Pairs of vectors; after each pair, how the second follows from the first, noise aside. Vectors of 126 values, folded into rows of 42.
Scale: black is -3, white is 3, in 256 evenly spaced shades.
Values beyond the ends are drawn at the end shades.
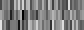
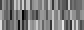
copied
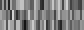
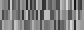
shuffled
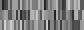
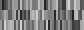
copied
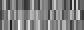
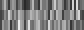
copied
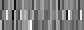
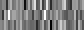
shuffled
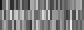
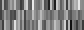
shuffled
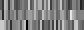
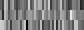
copied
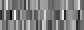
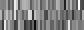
shuffled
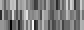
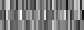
shuffled
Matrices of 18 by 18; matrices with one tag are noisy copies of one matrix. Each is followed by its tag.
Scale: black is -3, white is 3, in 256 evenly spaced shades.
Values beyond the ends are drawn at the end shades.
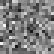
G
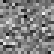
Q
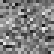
Q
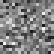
Q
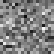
Q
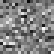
Q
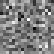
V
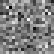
V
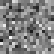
G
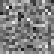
V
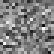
Q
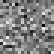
Q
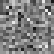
V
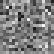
V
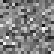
Q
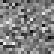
Q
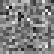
V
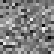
Q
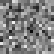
G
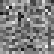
V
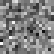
G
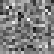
V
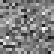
Q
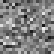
Q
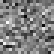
Q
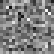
V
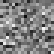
Q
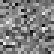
Q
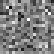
V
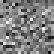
Q
